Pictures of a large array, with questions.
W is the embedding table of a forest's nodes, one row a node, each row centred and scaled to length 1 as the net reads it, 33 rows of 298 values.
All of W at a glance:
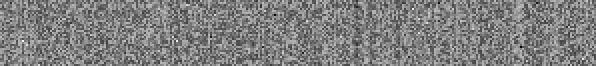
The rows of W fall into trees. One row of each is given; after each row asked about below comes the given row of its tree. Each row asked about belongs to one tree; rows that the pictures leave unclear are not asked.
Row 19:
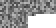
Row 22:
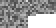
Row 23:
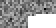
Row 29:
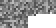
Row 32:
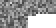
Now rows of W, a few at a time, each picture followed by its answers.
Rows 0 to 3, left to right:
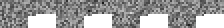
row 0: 19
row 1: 23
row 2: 29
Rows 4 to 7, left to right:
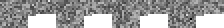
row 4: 32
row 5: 22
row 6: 22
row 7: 19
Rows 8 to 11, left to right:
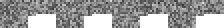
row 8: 22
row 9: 32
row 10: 23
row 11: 32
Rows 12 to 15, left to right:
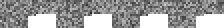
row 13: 19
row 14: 29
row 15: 22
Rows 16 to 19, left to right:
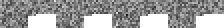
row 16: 29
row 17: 32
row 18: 29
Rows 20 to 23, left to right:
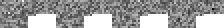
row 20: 29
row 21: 29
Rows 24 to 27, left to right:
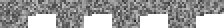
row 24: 22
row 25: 32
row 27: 19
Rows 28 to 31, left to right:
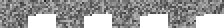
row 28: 29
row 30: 22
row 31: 22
